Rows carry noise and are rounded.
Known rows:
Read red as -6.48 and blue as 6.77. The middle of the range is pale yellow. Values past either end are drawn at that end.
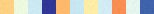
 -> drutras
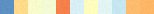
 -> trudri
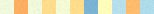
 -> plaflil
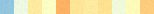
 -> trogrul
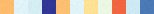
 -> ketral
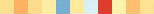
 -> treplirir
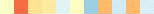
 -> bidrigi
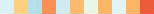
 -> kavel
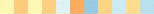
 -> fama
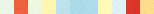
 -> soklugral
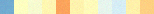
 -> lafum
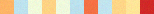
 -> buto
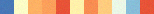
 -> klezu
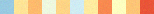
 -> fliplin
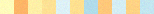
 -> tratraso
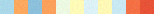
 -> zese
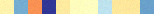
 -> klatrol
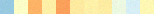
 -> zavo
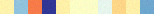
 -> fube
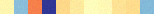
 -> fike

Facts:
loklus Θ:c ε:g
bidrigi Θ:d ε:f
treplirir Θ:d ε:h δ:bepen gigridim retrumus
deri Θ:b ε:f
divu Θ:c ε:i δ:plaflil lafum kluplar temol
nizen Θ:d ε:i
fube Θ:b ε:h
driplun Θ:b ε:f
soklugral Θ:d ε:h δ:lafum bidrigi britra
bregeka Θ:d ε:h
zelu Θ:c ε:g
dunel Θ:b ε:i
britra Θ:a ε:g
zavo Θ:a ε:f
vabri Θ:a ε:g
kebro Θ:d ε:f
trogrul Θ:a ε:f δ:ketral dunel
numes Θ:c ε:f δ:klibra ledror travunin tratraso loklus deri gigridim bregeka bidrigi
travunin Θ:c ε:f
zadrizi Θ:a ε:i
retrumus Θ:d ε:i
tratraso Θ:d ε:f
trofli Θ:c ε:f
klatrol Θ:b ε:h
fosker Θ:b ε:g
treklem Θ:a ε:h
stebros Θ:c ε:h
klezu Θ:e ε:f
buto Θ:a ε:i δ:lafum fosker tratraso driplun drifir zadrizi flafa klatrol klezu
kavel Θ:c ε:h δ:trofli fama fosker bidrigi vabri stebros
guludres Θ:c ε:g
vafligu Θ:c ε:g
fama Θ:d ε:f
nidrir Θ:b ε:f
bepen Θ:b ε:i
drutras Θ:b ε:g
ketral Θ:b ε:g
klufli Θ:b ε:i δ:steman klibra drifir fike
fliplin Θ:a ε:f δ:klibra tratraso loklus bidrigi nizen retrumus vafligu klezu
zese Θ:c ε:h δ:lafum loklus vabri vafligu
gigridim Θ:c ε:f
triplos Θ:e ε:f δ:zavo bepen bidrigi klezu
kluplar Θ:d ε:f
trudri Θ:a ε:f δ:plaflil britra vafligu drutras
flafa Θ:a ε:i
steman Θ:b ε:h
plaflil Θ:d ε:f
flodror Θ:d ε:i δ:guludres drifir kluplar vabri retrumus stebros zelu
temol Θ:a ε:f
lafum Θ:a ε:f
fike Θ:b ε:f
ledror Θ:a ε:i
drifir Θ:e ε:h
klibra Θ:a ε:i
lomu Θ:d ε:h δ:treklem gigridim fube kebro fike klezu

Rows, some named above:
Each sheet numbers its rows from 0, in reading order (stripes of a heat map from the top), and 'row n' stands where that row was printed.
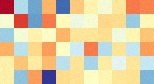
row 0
flodror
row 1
loklus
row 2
trogrul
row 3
klibra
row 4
bregeka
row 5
fike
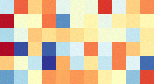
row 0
numes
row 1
retrumus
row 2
treklem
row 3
klufli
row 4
drutras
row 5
drifir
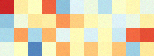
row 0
nizen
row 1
temol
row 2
zese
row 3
vabri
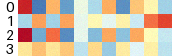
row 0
dunel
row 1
zese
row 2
bepen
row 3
bregeka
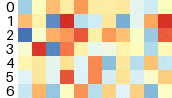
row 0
zavo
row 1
divu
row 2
klezu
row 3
vafligu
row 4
kluplar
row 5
stebros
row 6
britra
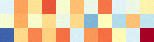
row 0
gigridim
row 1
plaflil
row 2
triplos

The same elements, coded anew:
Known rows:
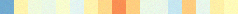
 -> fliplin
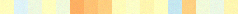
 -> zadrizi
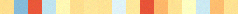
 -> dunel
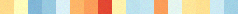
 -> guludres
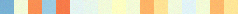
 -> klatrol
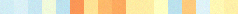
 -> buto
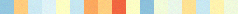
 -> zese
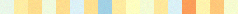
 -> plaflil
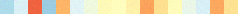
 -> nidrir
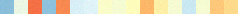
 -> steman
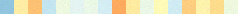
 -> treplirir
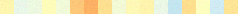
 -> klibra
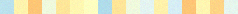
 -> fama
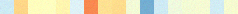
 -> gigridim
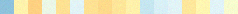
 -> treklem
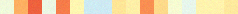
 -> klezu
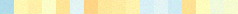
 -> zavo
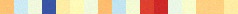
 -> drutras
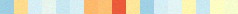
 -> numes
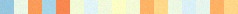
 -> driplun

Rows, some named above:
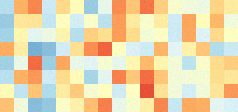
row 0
triplos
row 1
soklugral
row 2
trudri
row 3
loklus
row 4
fike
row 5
triplos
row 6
bepen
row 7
britra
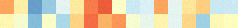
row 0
vafligu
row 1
divu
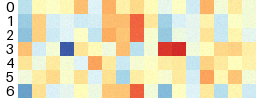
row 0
temol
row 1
numes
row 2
zese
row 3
drutras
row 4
retrumus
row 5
plaflil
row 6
kavel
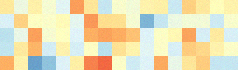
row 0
retrumus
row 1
gigridim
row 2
trogrul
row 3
bregeka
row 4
vafligu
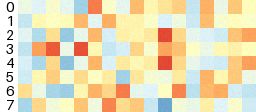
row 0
flodror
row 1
lafum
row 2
klufli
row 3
drifir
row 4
klufli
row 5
kluplar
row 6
vabri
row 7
stebros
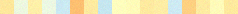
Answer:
nizen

